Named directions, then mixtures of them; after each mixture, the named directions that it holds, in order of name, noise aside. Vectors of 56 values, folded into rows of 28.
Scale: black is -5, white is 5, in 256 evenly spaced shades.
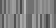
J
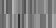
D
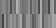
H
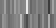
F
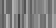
D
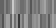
D, J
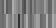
D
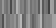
H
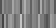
H, J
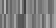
D, J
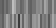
D, J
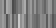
D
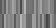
J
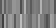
H, J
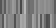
J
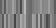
J
